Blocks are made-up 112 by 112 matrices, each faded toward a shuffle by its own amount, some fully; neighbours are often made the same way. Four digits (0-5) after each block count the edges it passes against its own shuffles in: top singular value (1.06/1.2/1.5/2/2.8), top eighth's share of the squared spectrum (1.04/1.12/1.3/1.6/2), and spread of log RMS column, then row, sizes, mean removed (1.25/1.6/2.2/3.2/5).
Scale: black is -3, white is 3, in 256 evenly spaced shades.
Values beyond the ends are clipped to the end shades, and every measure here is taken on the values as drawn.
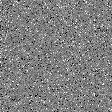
0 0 0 0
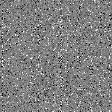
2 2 2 1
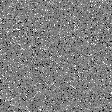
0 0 1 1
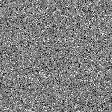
2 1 0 0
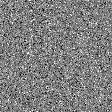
2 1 0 0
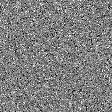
2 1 0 0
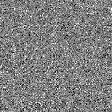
4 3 1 1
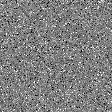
0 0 0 1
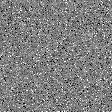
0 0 0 1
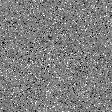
0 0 0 0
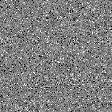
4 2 1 2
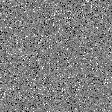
3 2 0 1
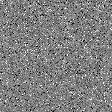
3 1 0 0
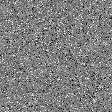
1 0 0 0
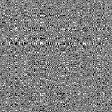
5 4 3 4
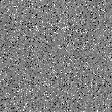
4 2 0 1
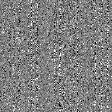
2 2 4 0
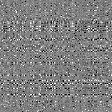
5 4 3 4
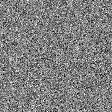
2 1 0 0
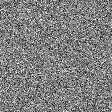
2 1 0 0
